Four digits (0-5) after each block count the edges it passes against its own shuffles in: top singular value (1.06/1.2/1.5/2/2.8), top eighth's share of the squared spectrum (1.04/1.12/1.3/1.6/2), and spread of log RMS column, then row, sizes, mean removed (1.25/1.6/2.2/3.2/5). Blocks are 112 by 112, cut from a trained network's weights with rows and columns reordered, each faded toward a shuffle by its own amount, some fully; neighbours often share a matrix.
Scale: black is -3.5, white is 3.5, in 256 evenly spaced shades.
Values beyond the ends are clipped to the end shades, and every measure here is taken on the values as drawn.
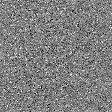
1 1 1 0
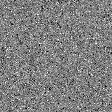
0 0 0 0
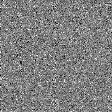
2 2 2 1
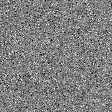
0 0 0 0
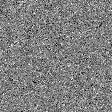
0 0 0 0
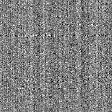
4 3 0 3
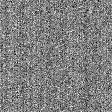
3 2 0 0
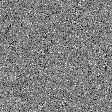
0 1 0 0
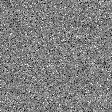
0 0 0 0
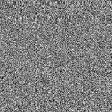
4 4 2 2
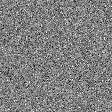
0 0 0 0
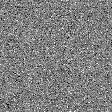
1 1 1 0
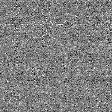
2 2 2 1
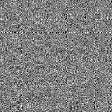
3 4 3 2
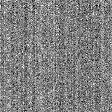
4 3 1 2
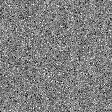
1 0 0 0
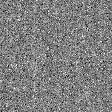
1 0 0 0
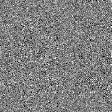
3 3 2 2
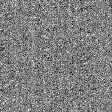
1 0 0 0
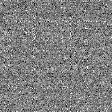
2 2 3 1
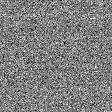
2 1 1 0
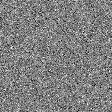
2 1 0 0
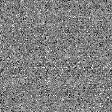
2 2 2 1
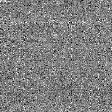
2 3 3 1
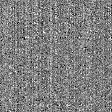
3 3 1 2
